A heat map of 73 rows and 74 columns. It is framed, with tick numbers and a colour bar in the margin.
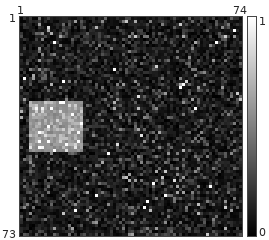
The middle left is the ninth with the highest average. There are no regular stripes. Most values sit low, with a long tail of high ones. In the middle left lies a patch that is higher than the rest.
